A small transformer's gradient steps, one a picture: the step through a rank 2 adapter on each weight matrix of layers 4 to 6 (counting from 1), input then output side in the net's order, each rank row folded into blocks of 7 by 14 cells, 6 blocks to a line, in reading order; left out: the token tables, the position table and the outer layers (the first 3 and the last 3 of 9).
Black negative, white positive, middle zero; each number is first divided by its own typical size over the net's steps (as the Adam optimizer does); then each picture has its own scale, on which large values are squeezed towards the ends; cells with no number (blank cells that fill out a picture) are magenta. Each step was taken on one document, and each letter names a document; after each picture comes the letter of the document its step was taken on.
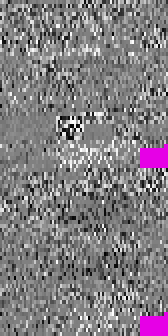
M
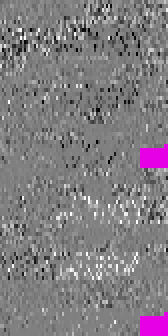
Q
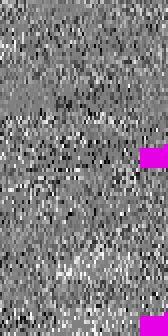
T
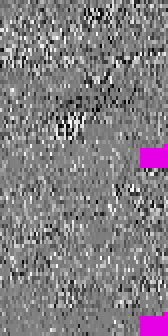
Q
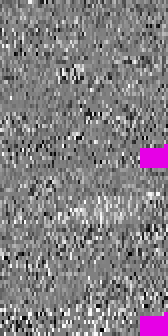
T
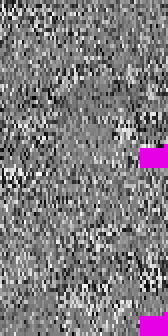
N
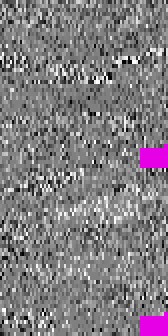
T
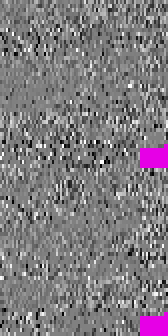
T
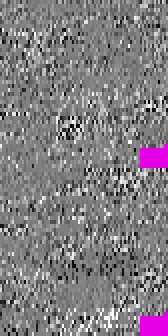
M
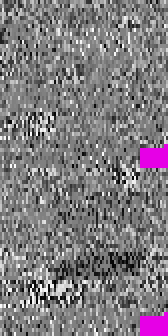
N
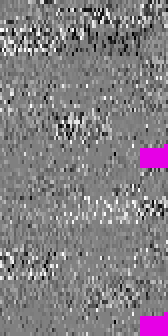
Q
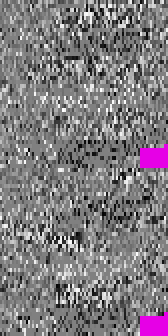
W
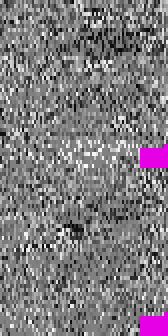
W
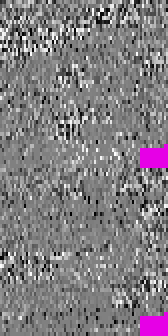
Q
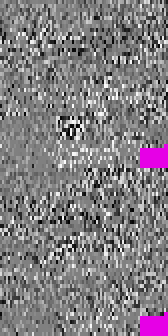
M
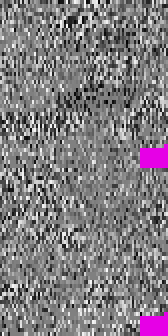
W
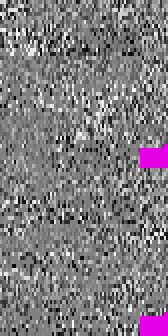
M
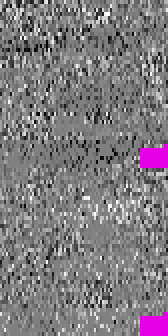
Q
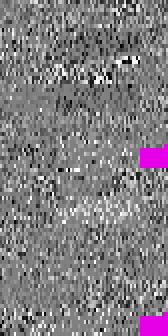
T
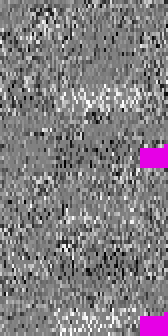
M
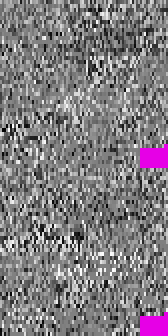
W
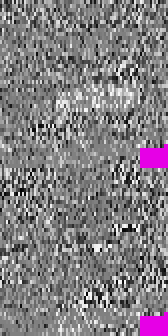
N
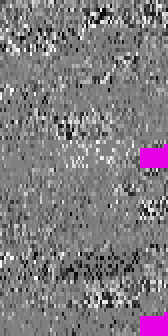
Q
